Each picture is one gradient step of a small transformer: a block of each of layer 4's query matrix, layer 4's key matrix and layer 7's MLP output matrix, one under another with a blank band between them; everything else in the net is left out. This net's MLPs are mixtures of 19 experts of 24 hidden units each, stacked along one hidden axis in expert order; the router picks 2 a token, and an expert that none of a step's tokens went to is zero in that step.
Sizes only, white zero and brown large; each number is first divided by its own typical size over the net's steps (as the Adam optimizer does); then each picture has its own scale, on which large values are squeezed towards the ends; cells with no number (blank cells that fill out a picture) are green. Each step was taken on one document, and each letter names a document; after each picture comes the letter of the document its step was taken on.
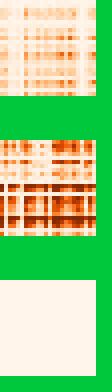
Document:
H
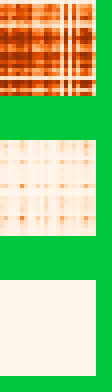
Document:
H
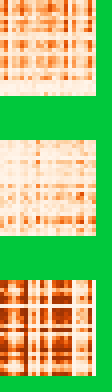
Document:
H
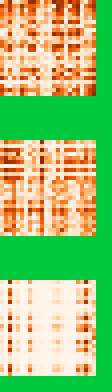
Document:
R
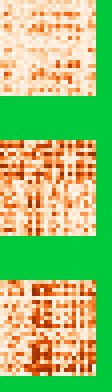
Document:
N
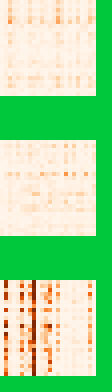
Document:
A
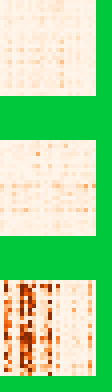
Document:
A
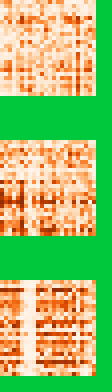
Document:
N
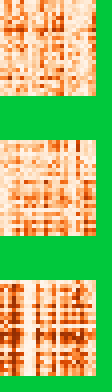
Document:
N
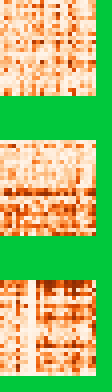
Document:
N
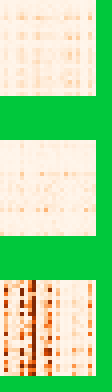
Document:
A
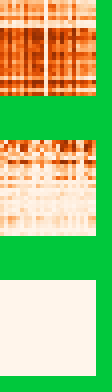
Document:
H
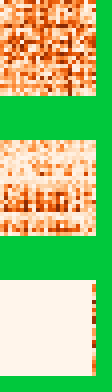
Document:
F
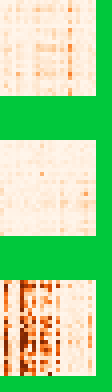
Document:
A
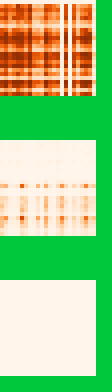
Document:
H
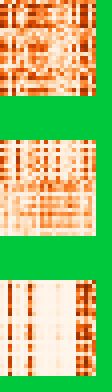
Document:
R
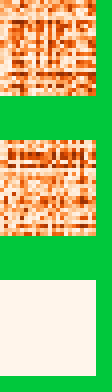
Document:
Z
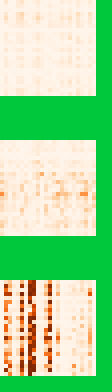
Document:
A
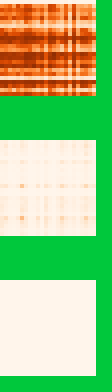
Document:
H
